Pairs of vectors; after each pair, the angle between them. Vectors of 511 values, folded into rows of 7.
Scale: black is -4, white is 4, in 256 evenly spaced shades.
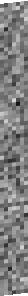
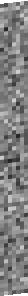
nearly parallel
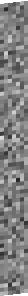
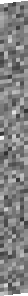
nearly parallel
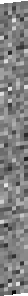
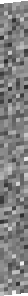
nearly opposite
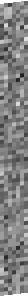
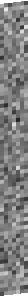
partly aligned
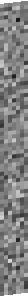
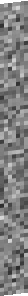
partly aligned
